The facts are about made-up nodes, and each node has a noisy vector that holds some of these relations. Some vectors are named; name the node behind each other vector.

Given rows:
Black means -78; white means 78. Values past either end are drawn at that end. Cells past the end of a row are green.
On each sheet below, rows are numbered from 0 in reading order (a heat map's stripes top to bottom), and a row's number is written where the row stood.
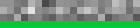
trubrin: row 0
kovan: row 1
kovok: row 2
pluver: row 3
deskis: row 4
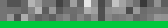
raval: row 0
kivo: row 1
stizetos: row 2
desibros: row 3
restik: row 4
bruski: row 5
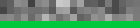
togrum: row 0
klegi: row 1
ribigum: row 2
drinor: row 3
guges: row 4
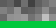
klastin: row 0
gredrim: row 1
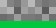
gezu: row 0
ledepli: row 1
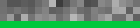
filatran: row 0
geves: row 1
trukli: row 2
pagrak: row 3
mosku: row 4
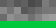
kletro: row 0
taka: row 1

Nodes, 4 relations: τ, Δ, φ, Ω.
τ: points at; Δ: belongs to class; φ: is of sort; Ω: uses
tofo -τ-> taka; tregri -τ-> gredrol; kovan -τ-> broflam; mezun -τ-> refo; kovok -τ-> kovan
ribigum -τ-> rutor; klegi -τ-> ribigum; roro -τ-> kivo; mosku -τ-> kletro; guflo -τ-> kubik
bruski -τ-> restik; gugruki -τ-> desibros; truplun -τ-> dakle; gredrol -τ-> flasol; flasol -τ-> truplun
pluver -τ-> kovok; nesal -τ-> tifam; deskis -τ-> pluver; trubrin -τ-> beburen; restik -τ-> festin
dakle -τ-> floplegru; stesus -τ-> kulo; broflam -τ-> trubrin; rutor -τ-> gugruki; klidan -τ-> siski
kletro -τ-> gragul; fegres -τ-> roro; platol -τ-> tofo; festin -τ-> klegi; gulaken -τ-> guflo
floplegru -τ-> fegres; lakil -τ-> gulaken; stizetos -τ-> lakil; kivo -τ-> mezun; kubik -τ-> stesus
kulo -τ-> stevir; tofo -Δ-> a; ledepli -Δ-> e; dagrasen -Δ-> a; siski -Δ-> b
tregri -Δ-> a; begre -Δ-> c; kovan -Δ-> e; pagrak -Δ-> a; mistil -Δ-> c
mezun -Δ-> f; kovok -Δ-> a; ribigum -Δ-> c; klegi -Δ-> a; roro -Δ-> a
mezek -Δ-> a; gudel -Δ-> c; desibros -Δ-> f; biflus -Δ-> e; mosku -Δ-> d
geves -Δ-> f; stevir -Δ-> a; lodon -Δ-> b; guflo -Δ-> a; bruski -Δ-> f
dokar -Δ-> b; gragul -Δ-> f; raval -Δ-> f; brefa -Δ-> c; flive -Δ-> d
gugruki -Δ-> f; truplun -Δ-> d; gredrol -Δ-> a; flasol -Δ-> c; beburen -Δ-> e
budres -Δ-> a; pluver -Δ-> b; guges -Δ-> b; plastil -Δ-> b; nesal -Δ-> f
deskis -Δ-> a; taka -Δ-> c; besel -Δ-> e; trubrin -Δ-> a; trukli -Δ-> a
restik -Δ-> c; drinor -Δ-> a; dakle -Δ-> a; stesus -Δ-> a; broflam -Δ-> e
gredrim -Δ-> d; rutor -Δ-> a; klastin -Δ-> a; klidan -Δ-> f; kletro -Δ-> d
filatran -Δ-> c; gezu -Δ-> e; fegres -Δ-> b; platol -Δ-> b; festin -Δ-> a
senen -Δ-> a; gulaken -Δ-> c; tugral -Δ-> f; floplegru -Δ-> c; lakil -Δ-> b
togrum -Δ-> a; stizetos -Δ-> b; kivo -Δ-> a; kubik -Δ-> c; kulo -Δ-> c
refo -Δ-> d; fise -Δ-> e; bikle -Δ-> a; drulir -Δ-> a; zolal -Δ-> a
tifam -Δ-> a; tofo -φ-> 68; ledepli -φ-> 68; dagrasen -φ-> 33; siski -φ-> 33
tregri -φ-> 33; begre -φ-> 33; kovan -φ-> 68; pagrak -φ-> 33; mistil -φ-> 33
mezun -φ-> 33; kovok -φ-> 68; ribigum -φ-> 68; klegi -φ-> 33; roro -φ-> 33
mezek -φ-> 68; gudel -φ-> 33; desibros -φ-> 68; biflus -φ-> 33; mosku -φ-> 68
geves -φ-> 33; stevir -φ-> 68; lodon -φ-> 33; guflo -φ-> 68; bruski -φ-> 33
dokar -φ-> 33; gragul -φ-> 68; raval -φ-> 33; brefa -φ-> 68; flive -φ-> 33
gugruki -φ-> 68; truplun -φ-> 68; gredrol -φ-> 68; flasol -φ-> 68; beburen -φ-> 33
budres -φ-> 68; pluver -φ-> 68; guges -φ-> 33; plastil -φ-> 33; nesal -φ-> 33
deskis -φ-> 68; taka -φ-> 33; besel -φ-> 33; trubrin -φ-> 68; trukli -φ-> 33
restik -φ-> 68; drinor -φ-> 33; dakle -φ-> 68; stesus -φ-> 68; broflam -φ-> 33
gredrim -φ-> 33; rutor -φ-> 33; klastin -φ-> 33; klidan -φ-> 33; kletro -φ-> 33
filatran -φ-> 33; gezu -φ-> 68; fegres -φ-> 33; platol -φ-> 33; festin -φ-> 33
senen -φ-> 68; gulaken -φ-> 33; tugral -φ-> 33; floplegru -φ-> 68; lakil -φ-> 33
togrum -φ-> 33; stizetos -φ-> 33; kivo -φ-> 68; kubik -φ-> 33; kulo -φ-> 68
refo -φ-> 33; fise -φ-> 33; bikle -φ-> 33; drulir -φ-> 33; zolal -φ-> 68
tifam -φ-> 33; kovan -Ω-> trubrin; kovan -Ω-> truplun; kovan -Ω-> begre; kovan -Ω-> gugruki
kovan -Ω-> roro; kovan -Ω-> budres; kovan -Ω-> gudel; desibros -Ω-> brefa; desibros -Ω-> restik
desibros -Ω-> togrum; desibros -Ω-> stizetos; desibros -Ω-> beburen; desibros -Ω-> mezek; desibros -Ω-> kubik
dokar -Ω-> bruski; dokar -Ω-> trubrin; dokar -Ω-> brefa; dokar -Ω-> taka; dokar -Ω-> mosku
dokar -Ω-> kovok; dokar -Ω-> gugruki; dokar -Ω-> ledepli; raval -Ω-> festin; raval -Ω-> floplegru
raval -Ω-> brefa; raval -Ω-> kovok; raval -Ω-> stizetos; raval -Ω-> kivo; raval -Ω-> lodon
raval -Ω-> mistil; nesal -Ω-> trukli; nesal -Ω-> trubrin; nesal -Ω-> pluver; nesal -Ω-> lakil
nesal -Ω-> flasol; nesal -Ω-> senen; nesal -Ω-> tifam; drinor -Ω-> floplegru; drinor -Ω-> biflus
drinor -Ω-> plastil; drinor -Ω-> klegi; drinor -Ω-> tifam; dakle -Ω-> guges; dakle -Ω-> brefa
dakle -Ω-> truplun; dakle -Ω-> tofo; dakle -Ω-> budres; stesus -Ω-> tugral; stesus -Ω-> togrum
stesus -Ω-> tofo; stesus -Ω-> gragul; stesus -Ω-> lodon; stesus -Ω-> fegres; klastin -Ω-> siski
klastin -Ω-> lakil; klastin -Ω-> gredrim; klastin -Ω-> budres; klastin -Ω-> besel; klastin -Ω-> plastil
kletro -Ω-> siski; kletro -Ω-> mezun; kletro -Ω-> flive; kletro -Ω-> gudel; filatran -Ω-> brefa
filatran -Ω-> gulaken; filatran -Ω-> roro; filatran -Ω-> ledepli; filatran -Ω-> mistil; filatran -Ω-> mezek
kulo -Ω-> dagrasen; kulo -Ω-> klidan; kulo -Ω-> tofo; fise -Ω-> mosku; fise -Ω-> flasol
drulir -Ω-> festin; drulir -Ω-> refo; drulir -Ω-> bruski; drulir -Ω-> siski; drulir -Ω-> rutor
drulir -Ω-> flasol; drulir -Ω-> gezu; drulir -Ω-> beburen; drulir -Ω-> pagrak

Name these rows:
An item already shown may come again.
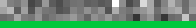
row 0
gezu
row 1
kubik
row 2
guges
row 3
nesal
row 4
dakle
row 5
kulo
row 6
senen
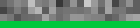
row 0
fegres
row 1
gezu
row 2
bruski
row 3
gragul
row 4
rutor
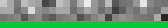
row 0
deskis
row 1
kovan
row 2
deskis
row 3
gredrol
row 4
dagrasen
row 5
truplun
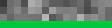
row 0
roro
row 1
gugruki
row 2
fise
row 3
klidan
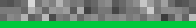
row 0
fise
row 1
flasol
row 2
ledepli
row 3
tugral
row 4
tugral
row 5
guflo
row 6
drulir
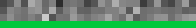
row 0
gulaken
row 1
budres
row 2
mezun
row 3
beburen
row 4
brefa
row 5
bruski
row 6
festin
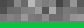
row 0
mistil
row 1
mezek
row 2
bruski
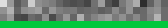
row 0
stesus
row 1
floplegru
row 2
dokar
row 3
festin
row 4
broflam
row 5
lakil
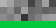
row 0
tofo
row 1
festin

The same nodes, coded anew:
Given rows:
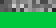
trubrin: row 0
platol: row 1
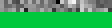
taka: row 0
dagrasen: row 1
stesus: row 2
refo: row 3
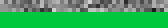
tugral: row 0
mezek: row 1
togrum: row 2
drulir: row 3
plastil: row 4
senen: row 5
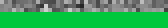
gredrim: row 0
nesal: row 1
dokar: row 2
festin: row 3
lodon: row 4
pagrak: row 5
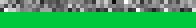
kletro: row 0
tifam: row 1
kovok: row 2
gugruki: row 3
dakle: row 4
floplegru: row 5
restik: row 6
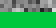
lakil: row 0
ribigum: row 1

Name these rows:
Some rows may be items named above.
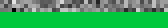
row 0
mosku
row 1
mezun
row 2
drulir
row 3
klegi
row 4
mezek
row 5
ledepli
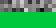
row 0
gugruki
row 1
kivo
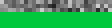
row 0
bruski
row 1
dokar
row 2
ledepli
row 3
kovok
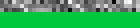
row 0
gredrol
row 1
broflam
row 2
flasol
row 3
pluver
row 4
kulo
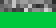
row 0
brefa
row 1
fise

